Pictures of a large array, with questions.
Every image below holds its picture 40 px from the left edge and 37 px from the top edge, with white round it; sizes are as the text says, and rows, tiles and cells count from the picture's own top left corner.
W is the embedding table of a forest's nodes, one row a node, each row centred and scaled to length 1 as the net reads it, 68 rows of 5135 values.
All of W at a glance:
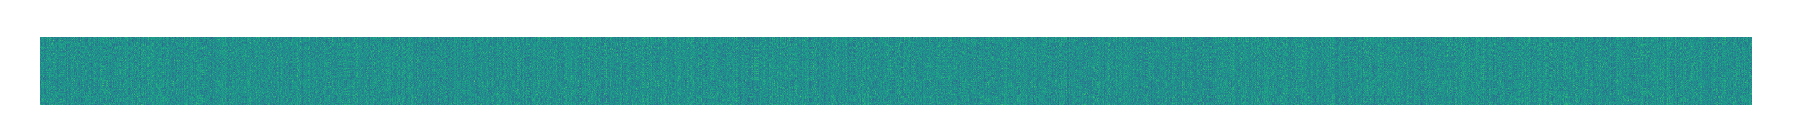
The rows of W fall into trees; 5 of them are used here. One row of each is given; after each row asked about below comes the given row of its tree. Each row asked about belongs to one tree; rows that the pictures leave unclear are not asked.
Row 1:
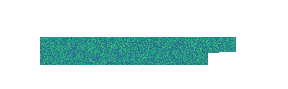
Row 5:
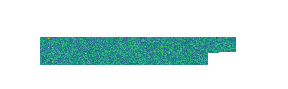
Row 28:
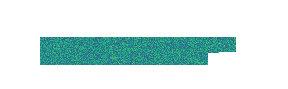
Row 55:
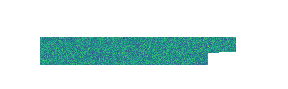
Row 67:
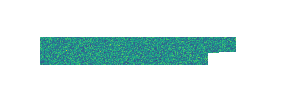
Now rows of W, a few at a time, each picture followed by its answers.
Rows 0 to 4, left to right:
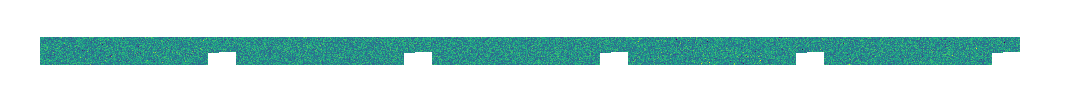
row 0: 55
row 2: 55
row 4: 55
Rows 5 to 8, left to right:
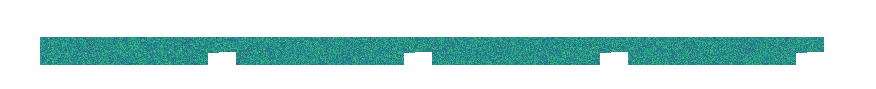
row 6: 67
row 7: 67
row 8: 67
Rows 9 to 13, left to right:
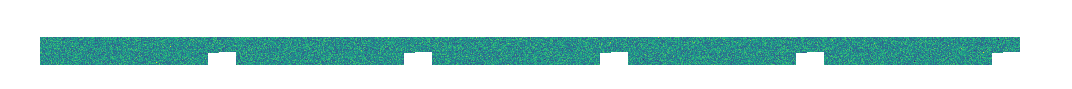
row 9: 28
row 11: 1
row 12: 28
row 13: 67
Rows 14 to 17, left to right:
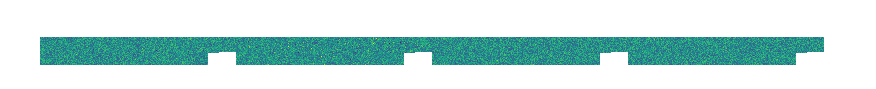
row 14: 55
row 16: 1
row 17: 67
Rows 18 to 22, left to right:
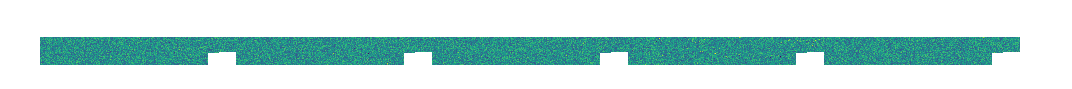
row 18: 67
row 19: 55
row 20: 28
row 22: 1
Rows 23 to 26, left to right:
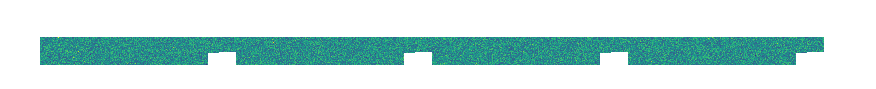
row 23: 28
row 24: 67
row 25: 1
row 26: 28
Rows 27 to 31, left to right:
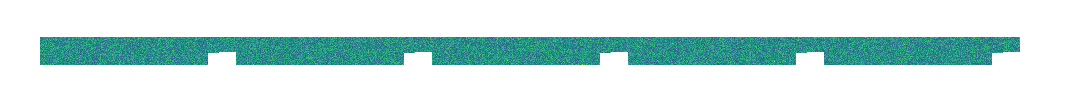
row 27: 1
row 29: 28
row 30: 5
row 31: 67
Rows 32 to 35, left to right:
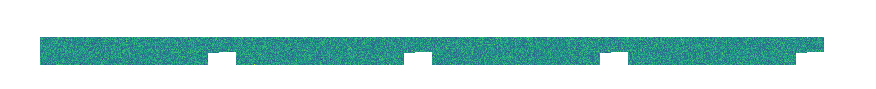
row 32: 28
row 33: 1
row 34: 28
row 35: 1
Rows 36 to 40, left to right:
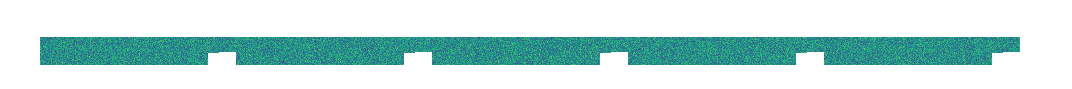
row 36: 28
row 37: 1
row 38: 67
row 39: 67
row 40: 28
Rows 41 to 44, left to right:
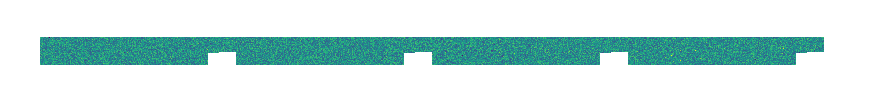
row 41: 5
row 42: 28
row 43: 55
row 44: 55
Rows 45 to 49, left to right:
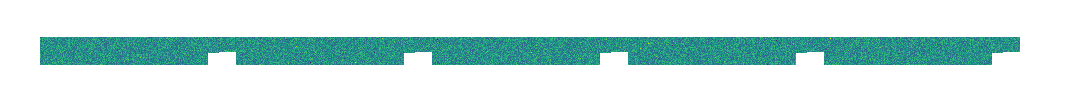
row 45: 1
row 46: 55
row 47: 1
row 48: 55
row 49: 1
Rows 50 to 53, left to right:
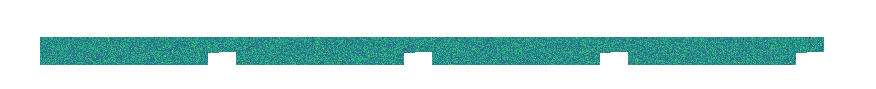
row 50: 1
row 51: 67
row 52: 28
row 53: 55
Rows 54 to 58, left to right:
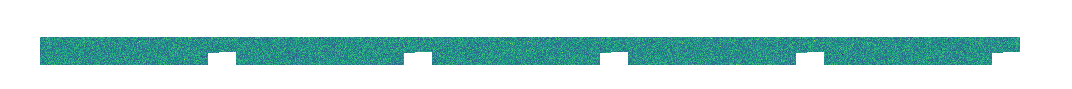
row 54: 67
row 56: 67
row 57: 67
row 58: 1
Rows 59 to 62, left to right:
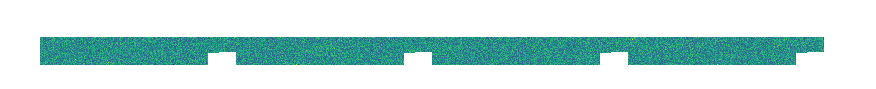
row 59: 5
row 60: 5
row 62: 1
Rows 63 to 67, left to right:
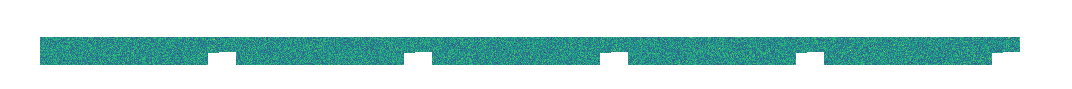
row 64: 1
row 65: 67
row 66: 5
